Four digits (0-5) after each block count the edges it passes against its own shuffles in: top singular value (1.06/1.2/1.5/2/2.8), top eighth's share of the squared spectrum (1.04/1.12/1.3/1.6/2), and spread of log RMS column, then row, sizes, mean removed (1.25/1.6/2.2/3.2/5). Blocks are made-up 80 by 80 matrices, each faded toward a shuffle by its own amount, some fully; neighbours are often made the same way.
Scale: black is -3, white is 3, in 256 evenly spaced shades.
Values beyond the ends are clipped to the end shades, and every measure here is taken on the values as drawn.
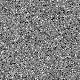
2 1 0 0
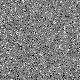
0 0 0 0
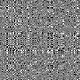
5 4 3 3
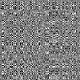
5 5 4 3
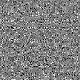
4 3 2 2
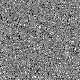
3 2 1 0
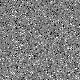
1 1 0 0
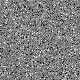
0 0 0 0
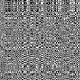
5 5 3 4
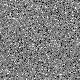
0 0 0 0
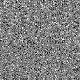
3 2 1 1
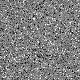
1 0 0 0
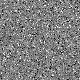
0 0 0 0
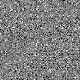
3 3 1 1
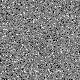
2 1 0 0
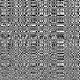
5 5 4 4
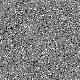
1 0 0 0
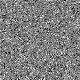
2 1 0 0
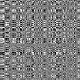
5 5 4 4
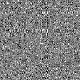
4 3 2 2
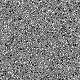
0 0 0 0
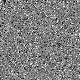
1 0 0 0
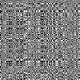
5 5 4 4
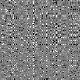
4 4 3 3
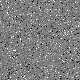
0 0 0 0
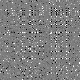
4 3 2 2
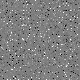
2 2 1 0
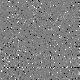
4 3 1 1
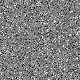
0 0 0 0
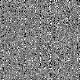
1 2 3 2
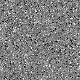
0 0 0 1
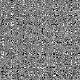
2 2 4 3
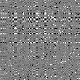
5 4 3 3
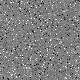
2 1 0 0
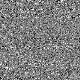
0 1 0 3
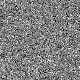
0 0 0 1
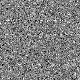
0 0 0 2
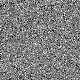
0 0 0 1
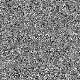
0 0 0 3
